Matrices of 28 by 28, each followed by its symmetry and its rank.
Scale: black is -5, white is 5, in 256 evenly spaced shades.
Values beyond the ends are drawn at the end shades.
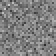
symmetric, full rank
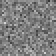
neither, full rank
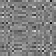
neither, rank three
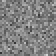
neither, full rank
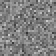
neither, full rank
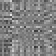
neither, rank three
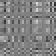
neither, rank two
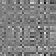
neither, rank three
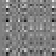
neither, rank two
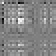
symmetric, rank two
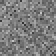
symmetric, full rank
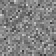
symmetric, full rank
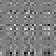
neither, rank two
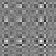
symmetric, rank two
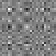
symmetric, rank two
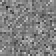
symmetric, full rank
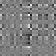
neither, rank two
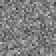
neither, full rank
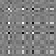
symmetric, rank two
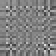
symmetric, rank two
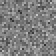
symmetric, full rank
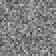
neither, full rank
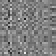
neither, rank three
